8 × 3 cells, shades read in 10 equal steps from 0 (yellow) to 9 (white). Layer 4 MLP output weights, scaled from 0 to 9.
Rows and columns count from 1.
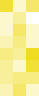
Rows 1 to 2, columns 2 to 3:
7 3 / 5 9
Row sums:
11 21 17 17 9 13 13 16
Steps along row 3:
down up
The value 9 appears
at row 2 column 3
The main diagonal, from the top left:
1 5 7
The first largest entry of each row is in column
2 3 1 3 2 2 1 3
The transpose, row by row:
1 7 7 6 4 5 5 6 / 7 5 3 4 5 7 4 3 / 3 9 7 7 0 1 4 7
